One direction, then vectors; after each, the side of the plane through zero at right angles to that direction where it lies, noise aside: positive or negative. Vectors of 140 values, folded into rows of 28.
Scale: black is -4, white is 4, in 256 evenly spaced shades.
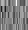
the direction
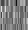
negative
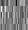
negative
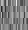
positive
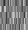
negative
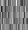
positive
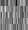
negative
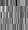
negative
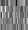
negative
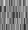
positive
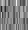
positive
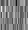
negative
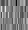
negative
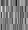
negative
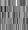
positive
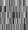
positive
